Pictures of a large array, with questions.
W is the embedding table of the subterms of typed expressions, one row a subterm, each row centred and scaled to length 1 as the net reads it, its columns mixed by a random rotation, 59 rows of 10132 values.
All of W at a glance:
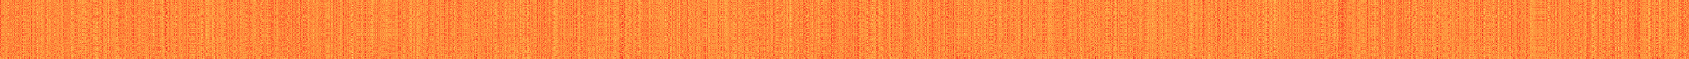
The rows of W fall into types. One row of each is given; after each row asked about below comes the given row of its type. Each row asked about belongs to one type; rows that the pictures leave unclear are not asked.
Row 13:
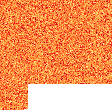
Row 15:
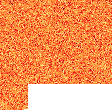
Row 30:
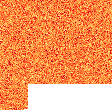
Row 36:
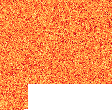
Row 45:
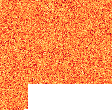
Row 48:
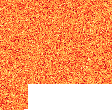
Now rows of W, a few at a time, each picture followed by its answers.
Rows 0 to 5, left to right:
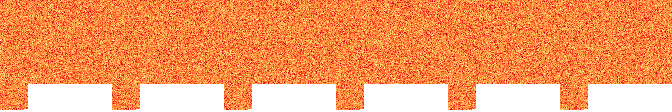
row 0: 30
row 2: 15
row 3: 45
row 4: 13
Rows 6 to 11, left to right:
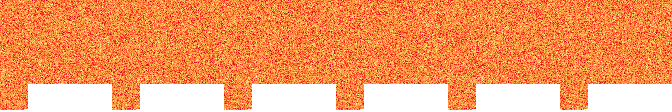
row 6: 45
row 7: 36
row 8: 30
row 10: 36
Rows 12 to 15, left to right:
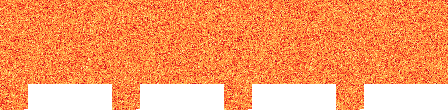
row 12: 48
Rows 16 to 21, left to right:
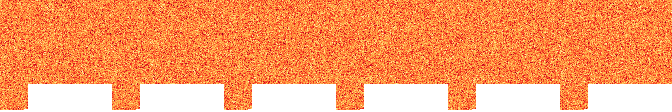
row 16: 45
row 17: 45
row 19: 36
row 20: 36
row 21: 30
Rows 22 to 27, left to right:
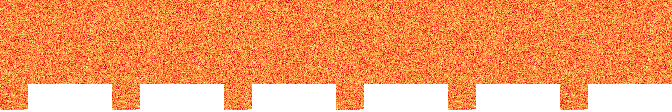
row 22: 48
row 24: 45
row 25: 30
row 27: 48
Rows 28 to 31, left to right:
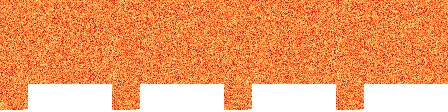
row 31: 30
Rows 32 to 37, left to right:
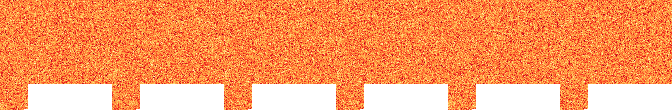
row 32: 13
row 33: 45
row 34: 30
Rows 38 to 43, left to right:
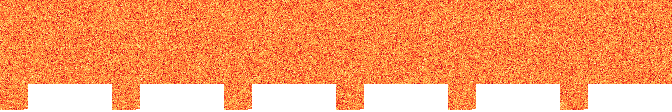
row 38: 30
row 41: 48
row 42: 30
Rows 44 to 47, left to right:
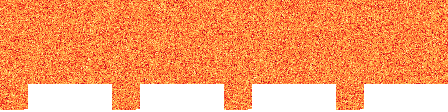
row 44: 48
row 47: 13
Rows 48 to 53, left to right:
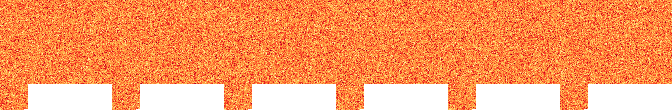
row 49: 13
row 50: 48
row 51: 15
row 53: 30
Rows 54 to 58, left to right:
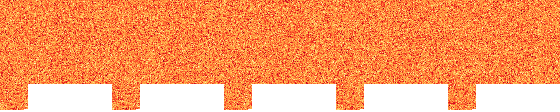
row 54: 13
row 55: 13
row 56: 45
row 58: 48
